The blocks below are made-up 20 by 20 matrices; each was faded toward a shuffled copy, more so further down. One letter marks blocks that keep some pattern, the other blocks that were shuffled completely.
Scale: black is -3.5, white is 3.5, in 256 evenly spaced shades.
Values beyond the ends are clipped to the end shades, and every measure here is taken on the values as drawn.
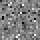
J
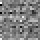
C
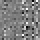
C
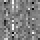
C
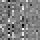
C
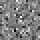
J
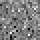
J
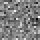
J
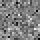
J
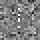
C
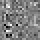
C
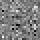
C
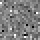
J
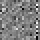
C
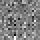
C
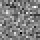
J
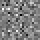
C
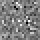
J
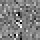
C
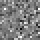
J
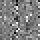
C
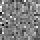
C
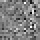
C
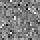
J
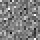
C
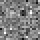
C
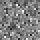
J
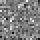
J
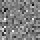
C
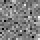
J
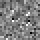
J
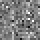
C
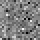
J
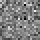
C
